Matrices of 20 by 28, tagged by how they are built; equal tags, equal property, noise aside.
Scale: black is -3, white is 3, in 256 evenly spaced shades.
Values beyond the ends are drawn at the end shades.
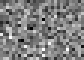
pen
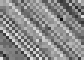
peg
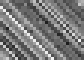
peg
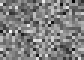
pen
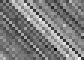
peg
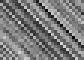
peg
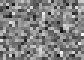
pen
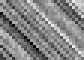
peg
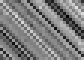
peg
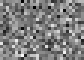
pen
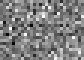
pen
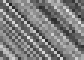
peg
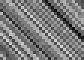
peg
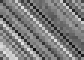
peg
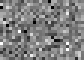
pen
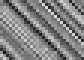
peg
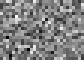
pen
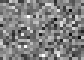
pen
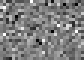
pen
